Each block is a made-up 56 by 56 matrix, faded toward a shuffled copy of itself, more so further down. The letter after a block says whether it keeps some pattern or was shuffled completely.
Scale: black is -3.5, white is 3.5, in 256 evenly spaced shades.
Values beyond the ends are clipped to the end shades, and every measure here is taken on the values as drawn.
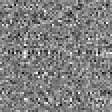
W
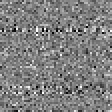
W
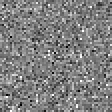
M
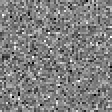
M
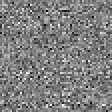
W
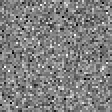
M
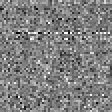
W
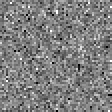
M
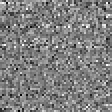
W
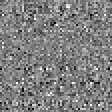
W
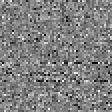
W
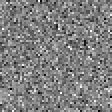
M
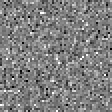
M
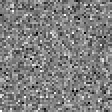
M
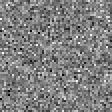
M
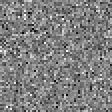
M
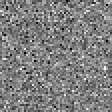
M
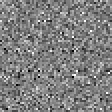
W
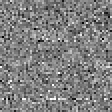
W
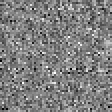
W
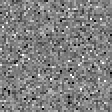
M
